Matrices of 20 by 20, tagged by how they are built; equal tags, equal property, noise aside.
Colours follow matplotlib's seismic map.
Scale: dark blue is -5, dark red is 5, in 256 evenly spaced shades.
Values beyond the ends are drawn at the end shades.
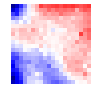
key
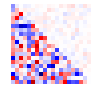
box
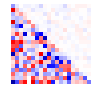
box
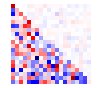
box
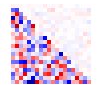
box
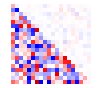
box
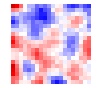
key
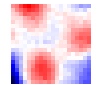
key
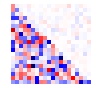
box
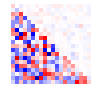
box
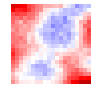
key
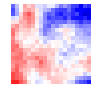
key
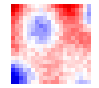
key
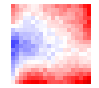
key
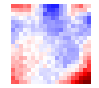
key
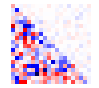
box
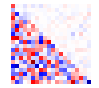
box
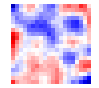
key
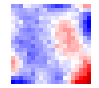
key
